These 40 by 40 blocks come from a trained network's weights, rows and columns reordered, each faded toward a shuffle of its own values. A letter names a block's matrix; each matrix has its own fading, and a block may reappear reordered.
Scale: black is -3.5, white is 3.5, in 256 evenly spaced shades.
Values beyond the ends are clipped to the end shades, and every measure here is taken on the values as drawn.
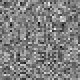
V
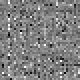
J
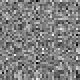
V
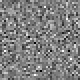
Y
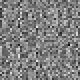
V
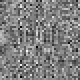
V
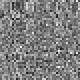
V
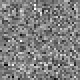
Y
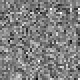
Y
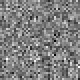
V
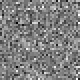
Y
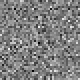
Y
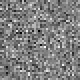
Y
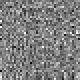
V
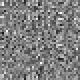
V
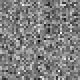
V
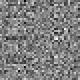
V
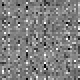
J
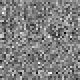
Y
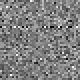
Y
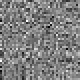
V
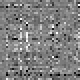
J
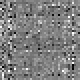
J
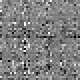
J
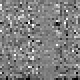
J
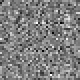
Y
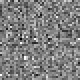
Y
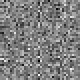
V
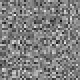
V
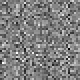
V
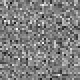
Y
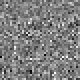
Y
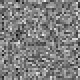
V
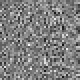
V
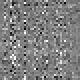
J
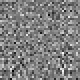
V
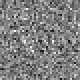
Y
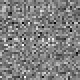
Y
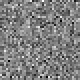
Y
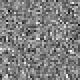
Y
